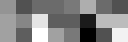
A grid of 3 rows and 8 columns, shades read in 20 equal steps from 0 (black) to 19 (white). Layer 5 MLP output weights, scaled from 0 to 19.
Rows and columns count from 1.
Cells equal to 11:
1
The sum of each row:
69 83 83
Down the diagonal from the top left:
11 10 19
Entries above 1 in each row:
8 8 7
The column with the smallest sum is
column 6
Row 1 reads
11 6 8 8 9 13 8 6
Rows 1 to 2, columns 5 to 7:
9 13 8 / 7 2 14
